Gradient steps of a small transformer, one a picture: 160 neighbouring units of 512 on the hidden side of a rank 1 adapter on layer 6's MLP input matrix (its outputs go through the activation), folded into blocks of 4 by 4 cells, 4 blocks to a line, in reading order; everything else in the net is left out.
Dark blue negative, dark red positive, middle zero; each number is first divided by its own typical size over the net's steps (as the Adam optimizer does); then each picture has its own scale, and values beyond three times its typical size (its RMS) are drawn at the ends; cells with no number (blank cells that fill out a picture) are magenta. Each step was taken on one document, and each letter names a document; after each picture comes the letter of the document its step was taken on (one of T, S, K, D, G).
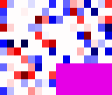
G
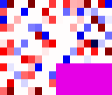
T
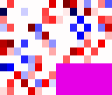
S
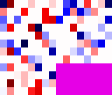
T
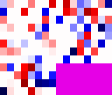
S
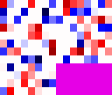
G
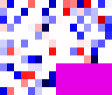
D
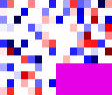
G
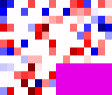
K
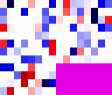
D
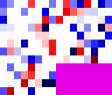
D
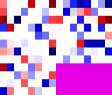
S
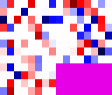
G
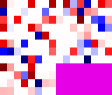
K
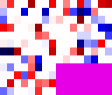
G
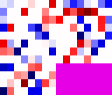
S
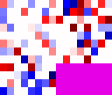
T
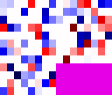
T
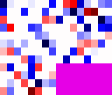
S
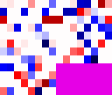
S
